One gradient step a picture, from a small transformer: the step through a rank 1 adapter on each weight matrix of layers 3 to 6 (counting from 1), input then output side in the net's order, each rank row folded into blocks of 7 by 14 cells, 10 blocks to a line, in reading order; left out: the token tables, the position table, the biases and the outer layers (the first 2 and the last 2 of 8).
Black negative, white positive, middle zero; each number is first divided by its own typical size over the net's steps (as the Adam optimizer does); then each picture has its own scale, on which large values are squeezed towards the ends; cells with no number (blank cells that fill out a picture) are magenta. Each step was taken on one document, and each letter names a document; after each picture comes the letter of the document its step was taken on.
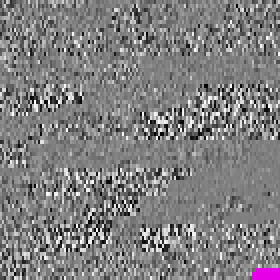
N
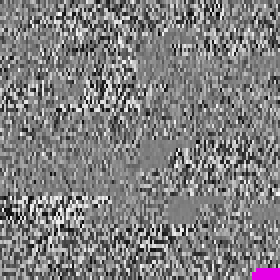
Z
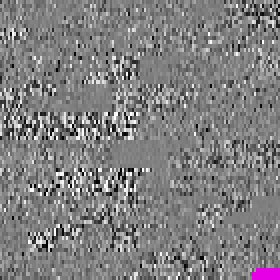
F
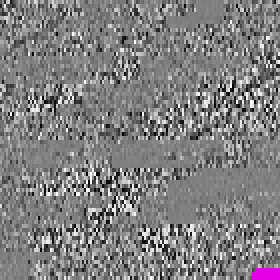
N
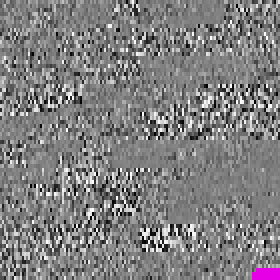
N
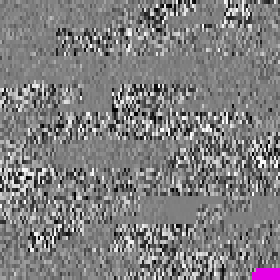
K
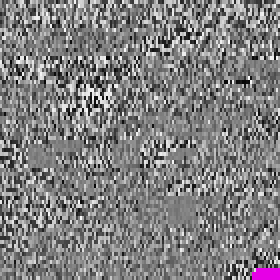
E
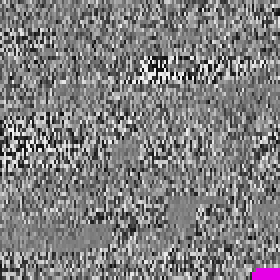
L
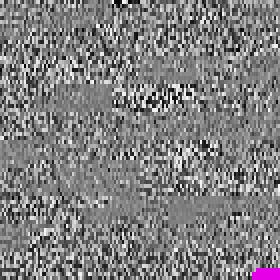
Z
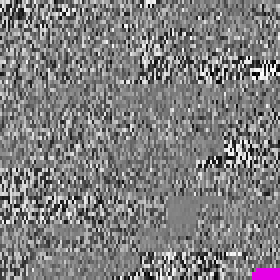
L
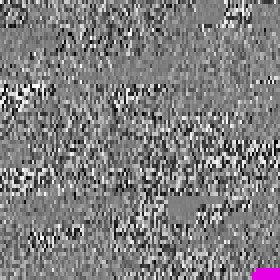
K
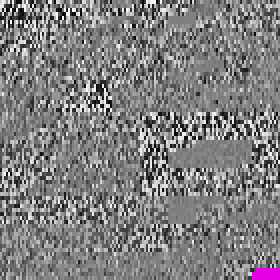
L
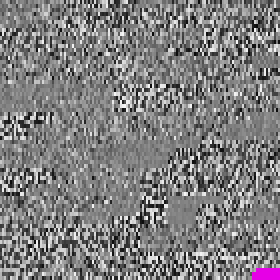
Z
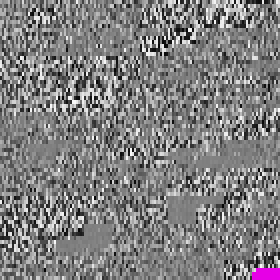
E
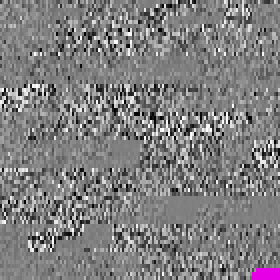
K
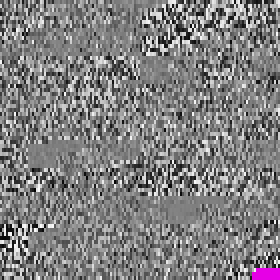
E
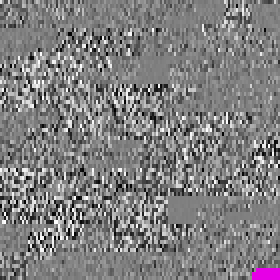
K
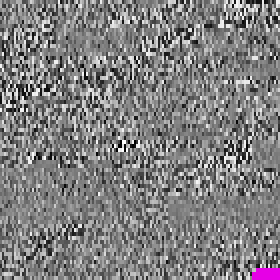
E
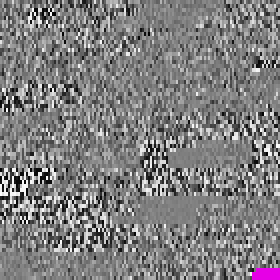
L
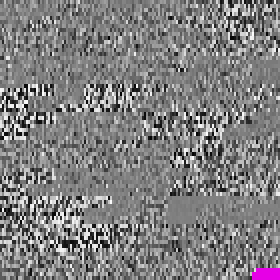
Z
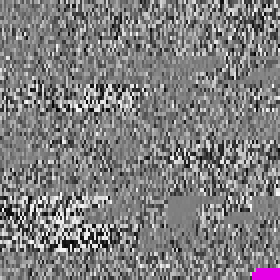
Z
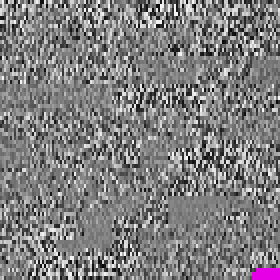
Z
